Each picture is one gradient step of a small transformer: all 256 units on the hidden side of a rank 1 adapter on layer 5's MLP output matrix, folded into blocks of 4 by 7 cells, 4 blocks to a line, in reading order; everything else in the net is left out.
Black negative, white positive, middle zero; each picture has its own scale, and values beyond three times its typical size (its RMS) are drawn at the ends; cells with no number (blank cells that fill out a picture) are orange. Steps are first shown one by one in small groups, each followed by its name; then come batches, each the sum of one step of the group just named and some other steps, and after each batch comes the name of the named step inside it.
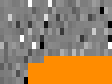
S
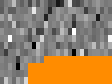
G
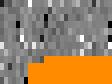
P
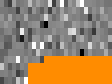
P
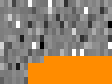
S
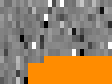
S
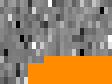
S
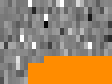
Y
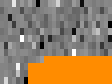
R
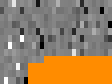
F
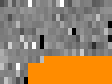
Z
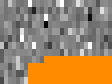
Y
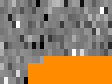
R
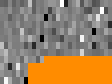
Z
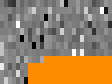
Z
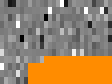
Z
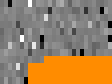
Z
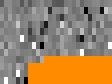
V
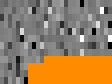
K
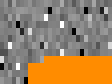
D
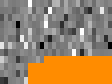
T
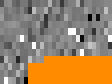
V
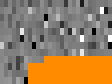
K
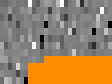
K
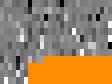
V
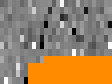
V
